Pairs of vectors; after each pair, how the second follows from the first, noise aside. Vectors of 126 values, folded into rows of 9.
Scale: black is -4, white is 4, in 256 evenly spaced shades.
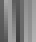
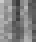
reversed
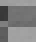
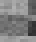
reversed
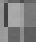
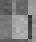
reversed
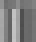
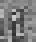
sign-scrambled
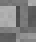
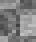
reversed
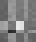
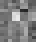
reversed
